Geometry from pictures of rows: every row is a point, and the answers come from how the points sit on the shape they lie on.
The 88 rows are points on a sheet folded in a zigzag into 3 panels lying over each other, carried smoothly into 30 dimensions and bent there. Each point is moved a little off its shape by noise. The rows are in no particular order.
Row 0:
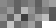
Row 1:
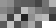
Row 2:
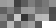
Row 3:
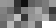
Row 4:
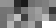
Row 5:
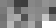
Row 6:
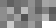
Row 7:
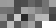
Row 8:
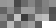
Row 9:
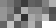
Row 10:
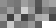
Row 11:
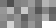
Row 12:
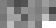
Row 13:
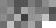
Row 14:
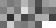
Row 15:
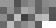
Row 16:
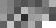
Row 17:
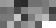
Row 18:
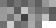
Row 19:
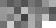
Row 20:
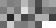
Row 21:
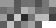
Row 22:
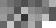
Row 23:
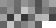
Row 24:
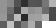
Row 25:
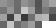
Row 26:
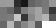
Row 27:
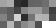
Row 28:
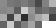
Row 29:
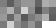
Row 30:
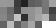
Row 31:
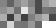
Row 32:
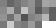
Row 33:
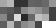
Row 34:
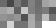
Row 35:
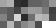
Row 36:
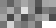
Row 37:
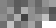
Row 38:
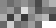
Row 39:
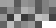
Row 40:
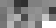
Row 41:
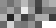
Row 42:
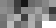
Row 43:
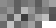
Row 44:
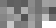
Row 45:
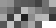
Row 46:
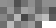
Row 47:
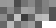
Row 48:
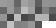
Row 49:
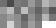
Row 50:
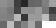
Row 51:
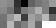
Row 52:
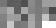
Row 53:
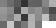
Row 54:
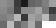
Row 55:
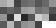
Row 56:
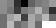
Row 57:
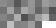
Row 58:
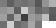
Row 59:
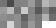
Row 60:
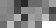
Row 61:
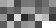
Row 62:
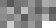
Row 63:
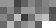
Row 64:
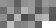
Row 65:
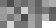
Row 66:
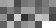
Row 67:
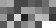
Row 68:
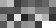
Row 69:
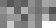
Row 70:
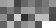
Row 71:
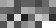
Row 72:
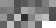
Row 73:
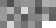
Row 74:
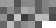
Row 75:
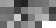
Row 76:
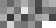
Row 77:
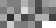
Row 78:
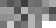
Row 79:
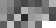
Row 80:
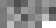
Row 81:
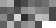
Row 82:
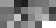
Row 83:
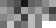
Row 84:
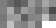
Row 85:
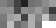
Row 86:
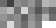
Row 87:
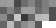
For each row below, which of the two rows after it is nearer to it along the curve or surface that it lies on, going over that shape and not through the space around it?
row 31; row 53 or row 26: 53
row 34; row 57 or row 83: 83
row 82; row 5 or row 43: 5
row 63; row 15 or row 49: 15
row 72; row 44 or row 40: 44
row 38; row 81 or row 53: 53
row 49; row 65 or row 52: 52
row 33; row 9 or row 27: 27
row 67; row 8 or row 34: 8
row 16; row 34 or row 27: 34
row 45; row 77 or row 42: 77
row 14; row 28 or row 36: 36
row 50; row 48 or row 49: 49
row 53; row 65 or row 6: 65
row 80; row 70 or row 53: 70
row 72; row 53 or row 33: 33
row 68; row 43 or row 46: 46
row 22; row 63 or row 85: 85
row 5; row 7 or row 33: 33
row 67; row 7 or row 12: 7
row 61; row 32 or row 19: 32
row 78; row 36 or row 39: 36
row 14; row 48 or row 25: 25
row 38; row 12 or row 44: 44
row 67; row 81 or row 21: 21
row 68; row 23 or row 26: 26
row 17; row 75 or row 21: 75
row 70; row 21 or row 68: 68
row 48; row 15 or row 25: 15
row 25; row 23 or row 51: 23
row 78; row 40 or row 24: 24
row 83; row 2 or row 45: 45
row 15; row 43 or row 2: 2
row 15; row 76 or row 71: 71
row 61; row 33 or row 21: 33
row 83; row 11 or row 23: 11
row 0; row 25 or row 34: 25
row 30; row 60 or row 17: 60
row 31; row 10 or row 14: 14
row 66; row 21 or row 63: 63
